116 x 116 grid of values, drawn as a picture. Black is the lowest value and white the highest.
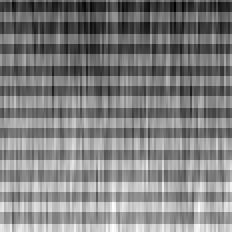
Stripes: horizontal, repeating 11 times. Slope: up to the bottom. Average level on the scale: 50%.
